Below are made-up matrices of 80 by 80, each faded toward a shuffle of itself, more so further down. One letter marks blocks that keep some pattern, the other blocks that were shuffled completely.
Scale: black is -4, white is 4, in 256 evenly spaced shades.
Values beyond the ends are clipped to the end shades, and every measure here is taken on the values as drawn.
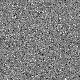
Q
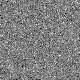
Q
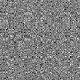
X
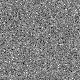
Q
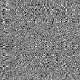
X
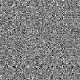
X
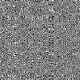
X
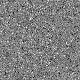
Q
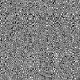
X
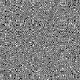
X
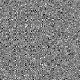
X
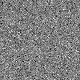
Q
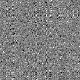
X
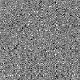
X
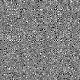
X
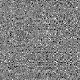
X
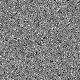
Q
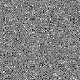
X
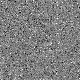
Q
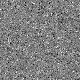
Q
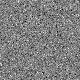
Q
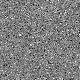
Q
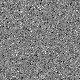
Q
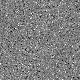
Q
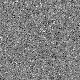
Q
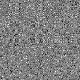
X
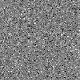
X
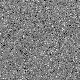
Q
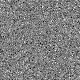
Q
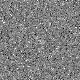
Q
